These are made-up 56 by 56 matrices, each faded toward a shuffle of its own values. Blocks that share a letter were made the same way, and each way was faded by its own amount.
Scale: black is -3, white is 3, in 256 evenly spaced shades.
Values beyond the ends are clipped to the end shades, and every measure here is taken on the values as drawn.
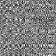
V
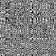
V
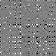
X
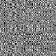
V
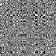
V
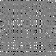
X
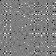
X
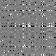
X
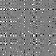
X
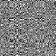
V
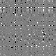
X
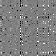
X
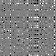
X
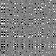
X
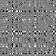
X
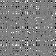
X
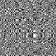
V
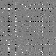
X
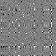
X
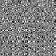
V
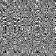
V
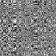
V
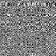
V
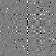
X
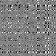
X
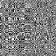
V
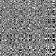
V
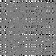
X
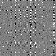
X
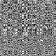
V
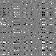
X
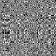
V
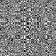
V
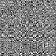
V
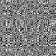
V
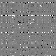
X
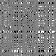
X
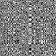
V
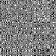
V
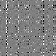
X
